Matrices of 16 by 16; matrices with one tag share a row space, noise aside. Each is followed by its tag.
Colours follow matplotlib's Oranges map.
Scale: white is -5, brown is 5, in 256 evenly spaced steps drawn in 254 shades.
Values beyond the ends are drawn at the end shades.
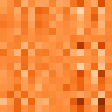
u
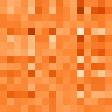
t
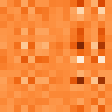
u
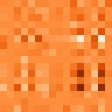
u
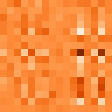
u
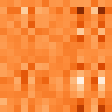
u
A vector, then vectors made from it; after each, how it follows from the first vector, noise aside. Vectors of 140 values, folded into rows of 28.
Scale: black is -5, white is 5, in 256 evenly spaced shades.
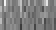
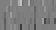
partly zeroed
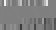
partly zeroed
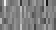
sign-scrambled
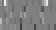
partly zeroed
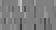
partly zeroed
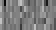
sign-scrambled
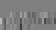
partly zeroed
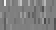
partly zeroed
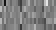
sign-scrambled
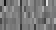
sign-scrambled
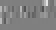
partly zeroed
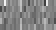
sign-scrambled
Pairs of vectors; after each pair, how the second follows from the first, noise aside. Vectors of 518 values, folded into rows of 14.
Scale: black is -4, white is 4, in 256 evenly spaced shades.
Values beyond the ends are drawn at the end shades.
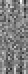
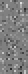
partly zeroed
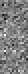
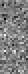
copied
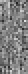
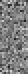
sign-scrambled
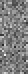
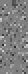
partly zeroed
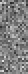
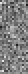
copied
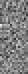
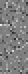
partly zeroed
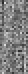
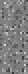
partly zeroed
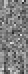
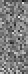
sign-scrambled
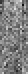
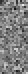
sign-scrambled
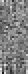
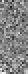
sign-scrambled
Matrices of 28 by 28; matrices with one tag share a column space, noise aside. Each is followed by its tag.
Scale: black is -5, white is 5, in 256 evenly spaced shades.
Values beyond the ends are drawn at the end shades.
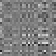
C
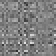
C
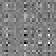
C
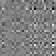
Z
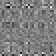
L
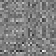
C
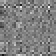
L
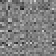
Z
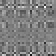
L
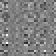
C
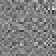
Z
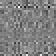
L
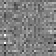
C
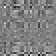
L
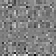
L
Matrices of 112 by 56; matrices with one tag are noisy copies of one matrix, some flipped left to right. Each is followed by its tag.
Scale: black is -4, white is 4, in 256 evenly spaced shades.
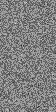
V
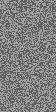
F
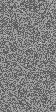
F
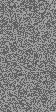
F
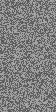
V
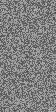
V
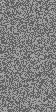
V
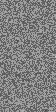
V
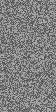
V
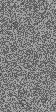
F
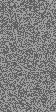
F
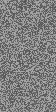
F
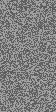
F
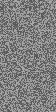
F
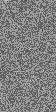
F
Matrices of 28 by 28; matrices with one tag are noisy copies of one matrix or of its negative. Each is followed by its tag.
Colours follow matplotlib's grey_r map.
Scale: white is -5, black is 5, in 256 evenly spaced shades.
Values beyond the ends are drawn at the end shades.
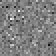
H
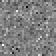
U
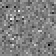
H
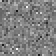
U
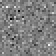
H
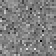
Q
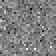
Q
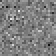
H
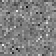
U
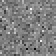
Q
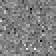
Q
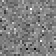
Q
